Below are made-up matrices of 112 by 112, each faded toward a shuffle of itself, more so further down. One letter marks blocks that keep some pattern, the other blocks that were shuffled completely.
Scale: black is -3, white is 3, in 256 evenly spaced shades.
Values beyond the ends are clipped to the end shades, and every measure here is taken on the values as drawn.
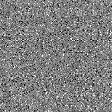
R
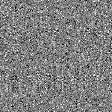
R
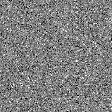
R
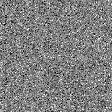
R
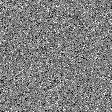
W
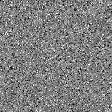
R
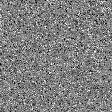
R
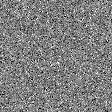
W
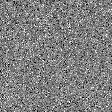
R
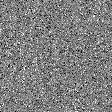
W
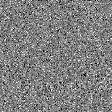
R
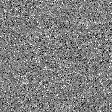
R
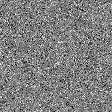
W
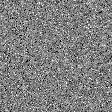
W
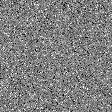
W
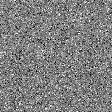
R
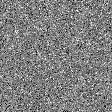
W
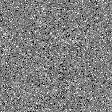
R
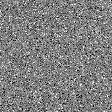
R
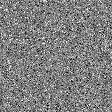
W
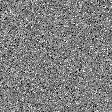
W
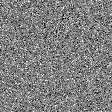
W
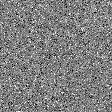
W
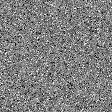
W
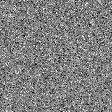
W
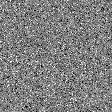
W
